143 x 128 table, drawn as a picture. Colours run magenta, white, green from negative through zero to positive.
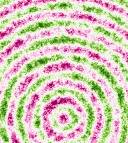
Slope: none. Rings: centred on the bottom middle. Average level on the scale: 50%.
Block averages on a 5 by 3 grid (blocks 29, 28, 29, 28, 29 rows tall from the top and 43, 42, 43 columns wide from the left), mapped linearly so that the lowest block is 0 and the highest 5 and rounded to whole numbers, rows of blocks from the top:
1 3 2
1 2 2
3 1 4
3 0 5
3 0 4
